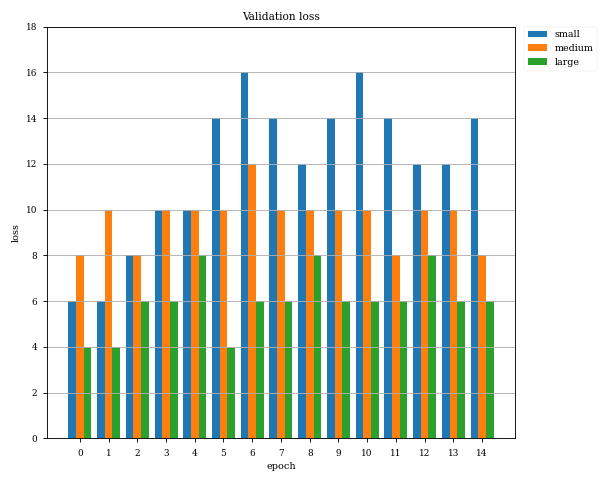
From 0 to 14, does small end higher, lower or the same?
higher
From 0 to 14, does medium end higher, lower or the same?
the same
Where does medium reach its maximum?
6
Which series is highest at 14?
small
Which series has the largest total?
small
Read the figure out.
Title: Validation loss
x-axis: epoch, ticks 0 1 2 3 4 5 6 7 8 9 10 11 12 13 14
y-axis: loss, ticks 0 2 4 6 8 10 12 14 16 18
Legend: small, medium, large
Values:
small: 6 6 8 10 10 14 16 14 12 14 16 14 12 12 14
medium: 8 10 8 10 10 10 12 10 10 10 10 8 10 10 8
large: 4 4 6 6 8 4 6 6 8 6 6 6 8 6 6
